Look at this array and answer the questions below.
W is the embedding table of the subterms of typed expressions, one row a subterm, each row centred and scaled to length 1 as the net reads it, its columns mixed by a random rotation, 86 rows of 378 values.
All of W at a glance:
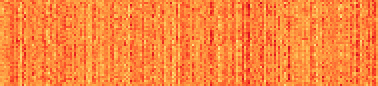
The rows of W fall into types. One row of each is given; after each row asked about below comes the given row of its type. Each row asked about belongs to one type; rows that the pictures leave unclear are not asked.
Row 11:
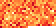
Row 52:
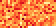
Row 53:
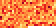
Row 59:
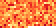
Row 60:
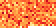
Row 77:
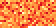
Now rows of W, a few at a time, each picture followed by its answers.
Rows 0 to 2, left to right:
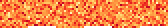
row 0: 53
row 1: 77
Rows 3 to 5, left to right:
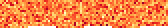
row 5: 53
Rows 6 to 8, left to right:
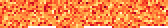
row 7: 53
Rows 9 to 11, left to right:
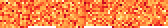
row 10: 60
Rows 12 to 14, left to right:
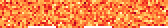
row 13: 11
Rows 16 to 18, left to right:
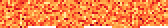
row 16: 52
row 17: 53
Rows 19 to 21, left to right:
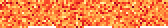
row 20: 52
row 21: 77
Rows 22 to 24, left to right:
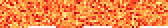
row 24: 52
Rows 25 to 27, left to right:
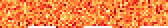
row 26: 11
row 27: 52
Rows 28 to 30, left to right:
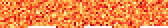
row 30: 11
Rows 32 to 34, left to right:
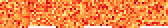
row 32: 60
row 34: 53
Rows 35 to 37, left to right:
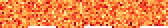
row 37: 11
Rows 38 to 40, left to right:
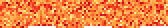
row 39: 11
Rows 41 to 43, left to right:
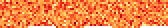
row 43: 60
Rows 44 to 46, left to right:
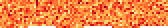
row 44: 60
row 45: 53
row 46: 77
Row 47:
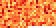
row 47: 52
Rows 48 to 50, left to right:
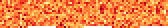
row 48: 52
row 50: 11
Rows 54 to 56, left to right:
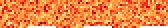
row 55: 53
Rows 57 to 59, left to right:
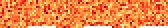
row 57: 52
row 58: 53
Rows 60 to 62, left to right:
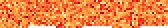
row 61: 59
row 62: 52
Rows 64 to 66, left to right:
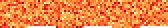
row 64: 59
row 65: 11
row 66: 77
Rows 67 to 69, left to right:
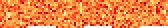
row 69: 11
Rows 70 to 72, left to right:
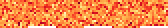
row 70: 60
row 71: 53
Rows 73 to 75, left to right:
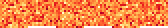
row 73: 59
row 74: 11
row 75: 59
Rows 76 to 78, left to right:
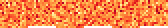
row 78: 52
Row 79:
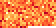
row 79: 11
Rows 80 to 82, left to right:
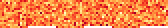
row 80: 52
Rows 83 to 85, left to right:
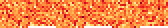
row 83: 60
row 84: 60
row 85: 59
